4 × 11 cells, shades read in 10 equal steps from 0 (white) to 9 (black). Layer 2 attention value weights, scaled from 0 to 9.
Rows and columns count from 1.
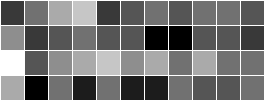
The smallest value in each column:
0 5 3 2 2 4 3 5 3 5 5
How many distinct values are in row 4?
5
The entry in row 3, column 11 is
5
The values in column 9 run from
3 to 6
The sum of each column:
14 27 18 18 20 24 25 25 20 22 23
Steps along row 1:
down down down up down down up down same up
